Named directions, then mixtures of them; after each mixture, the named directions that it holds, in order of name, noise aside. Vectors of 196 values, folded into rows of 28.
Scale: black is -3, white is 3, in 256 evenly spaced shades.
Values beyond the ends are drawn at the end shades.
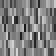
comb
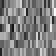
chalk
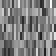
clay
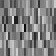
comb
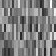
clay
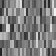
chalk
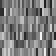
chalk, clay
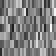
chalk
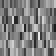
comb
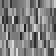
comb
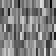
clay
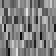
clay, comb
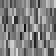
comb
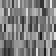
clay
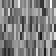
clay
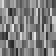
chalk, comb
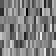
chalk, clay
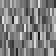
comb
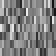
chalk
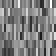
clay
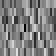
comb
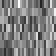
chalk, clay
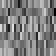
chalk, clay
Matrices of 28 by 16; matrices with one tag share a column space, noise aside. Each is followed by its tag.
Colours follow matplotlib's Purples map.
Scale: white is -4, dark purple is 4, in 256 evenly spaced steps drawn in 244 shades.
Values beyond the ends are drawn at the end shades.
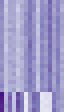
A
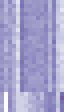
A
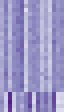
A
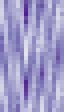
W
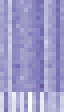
A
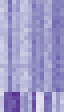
A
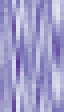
W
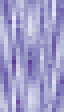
W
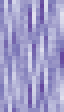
W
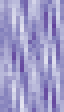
W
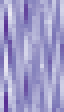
W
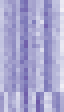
A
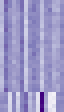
A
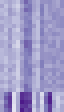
A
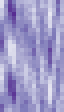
W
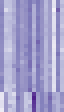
A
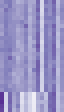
A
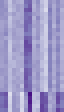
A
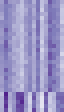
A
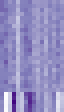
A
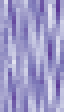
W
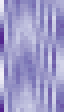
W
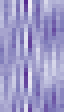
W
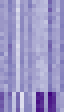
A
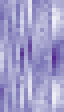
W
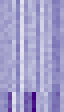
A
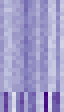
A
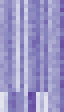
A
